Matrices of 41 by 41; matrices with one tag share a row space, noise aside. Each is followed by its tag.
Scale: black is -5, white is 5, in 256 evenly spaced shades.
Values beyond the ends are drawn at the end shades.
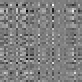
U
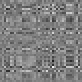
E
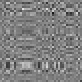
E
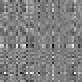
U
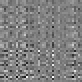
U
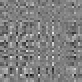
U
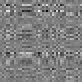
E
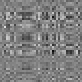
E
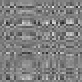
E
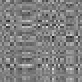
E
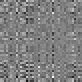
U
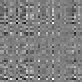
U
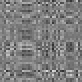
E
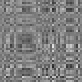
E
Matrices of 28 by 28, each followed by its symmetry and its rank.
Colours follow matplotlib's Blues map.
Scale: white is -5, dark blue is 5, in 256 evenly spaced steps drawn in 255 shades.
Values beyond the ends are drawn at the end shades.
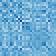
symmetric, rank three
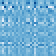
neither, rank three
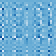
neither, rank two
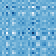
symmetric, rank three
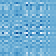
neither, rank two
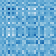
symmetric, rank two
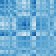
symmetric, rank two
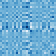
symmetric, rank two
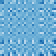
symmetric, rank two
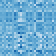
neither, rank three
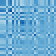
symmetric, rank two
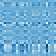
neither, rank two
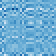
neither, rank three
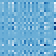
neither, rank two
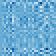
neither, rank three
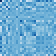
symmetric, rank three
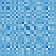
symmetric, rank three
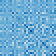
symmetric, rank three
